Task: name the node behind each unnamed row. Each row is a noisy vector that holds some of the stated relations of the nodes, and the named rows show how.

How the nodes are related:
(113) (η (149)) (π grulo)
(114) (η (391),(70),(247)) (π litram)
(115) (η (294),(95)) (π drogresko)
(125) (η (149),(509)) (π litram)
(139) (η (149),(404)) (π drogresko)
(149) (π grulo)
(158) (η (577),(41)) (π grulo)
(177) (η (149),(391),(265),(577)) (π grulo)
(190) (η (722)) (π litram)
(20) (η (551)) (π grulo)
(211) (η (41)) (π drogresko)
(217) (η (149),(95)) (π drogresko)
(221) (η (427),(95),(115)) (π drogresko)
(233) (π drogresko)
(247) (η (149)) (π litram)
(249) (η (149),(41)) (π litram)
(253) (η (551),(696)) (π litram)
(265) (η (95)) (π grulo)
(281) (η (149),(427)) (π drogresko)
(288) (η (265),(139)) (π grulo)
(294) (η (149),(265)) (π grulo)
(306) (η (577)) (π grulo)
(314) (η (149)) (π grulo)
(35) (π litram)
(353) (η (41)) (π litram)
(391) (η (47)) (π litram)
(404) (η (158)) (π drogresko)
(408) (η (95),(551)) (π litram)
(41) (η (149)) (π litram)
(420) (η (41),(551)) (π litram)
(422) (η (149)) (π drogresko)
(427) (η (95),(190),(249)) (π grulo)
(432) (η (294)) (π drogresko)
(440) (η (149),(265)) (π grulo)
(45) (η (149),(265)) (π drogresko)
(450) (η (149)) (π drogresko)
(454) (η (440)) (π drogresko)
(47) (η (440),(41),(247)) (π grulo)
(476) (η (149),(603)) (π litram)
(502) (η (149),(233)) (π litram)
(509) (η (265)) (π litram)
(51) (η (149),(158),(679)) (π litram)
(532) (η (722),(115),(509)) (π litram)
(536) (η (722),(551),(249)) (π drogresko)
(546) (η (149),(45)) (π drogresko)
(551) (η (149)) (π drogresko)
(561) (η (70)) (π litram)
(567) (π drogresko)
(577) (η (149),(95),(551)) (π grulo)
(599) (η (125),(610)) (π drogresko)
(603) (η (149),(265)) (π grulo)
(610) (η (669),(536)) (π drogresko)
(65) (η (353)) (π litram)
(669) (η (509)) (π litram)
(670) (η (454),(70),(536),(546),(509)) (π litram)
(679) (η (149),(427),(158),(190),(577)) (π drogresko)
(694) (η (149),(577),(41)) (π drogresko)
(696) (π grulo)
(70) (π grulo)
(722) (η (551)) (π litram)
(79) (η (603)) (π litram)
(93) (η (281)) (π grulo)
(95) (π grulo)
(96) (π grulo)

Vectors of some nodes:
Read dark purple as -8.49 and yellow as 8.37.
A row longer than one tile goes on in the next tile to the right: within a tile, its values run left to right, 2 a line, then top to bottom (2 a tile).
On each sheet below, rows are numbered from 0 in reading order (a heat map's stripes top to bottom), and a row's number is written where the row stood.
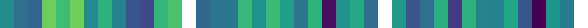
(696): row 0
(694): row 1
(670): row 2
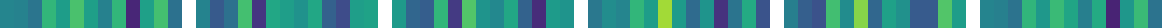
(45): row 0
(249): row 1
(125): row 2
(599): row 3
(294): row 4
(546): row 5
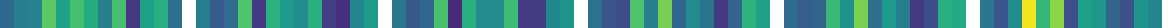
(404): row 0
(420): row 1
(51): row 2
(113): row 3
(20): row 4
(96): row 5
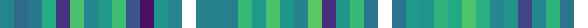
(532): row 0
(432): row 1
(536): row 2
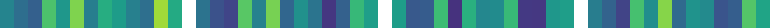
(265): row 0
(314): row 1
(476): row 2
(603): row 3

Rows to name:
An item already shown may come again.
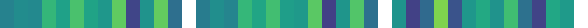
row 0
(115)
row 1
(115)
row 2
(391)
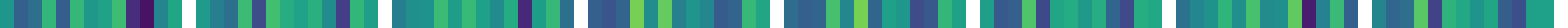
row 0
(253)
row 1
(509)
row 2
(281)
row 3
(158)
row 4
(306)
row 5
(247)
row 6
(221)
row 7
(249)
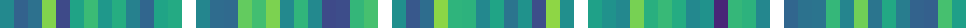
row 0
(41)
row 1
(696)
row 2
(70)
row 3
(233)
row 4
(427)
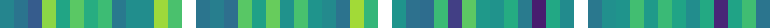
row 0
(149)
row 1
(95)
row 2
(669)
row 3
(281)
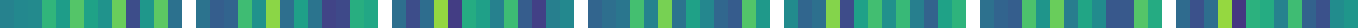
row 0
(115)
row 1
(20)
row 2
(65)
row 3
(427)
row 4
(41)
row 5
(577)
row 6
(353)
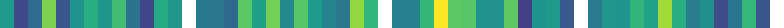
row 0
(391)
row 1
(95)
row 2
(567)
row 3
(610)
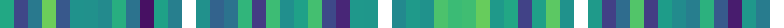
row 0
(561)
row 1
(408)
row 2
(551)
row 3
(114)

